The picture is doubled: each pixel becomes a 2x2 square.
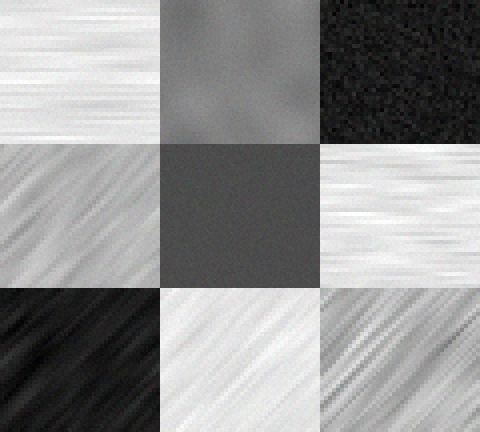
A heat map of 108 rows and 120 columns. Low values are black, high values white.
It is made of 3 by 3 panels. Panel 1,1: very high, streaked across, faint in contrast. Panel 1,2: middling, smooth, faint in contrast. Panel 1,3: very low, fine-grained, faint in contrast. Panel 2,1: high, slanting up to the right, faint in contrast. Panel 2,2: low, flat. Panel 2,3: very high, streaked across, faint in contrast. Panel 3,1: very low, slanting up to the right, faint in contrast. Panel 3,2: very high, slanting up to the right, faint in contrast. Panel 3,3: high, slanting up to the right.
